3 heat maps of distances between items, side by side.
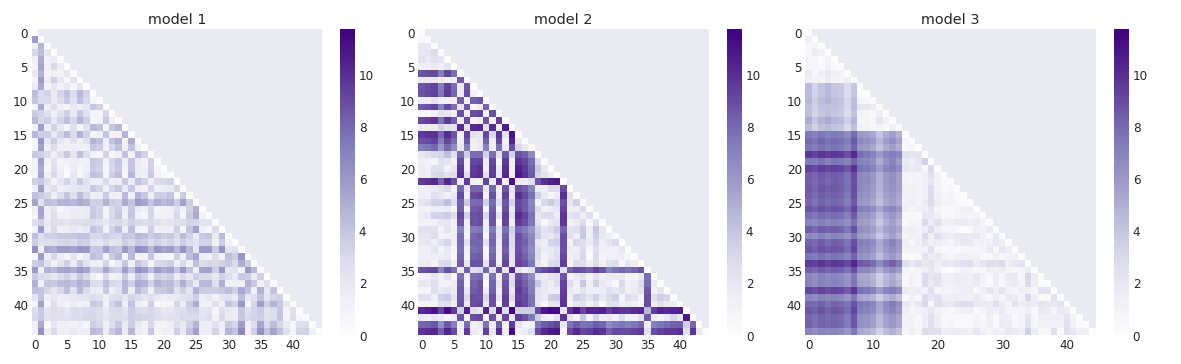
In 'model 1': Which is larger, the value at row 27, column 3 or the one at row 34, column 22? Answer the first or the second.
the first
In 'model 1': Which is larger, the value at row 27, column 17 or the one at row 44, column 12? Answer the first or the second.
the second
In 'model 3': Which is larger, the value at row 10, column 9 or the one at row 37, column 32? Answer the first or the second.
the second
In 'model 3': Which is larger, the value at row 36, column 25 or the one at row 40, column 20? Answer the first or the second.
the second
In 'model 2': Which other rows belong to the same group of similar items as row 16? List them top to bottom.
6, 8, 9, 11, 13, 15, 17, 22, 35, 41, 43, 44
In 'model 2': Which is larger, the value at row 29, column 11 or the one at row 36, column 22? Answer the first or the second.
the second
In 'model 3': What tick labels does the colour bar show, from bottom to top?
0, 2, 4, 6, 8, 10
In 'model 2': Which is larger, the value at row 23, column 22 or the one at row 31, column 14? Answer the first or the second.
the first
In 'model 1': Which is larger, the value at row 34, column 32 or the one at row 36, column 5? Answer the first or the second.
the first
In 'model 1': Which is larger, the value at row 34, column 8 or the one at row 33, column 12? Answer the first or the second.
the second
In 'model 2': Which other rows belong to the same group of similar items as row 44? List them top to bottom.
6, 8, 9, 11, 13, 15, 16, 17, 22, 35, 41, 43
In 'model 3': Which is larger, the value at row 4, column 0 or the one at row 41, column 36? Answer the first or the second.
the second
